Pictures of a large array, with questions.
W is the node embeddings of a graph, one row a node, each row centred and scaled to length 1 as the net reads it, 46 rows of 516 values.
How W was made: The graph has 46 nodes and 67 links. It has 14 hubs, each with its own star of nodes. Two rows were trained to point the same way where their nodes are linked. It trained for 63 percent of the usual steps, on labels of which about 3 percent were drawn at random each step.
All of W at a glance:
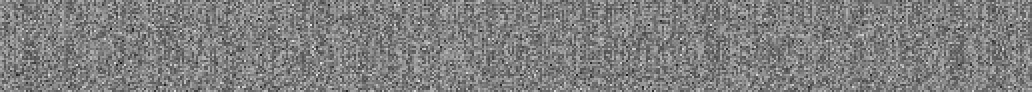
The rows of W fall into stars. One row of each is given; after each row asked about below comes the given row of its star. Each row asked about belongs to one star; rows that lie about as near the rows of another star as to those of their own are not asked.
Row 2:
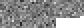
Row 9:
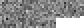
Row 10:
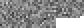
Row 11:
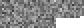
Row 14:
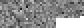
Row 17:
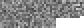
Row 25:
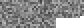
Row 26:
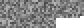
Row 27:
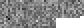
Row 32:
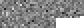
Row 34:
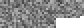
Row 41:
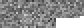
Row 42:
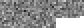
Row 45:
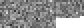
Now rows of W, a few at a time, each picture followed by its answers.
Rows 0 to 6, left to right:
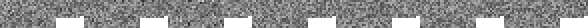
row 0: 14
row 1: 27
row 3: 32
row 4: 2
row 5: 14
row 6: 41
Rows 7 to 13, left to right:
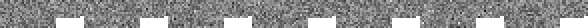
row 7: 11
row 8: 9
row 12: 9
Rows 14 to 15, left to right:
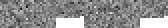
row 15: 41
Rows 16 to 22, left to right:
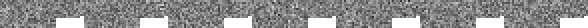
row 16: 32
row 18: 17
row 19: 10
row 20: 27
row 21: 45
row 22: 27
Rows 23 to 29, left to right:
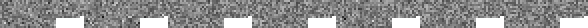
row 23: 25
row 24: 32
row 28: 9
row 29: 42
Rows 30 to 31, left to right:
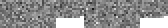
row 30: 17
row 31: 42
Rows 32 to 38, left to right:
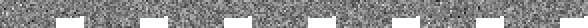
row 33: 11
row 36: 34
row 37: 2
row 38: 26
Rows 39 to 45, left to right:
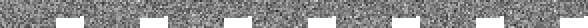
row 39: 10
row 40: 14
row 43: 2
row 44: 26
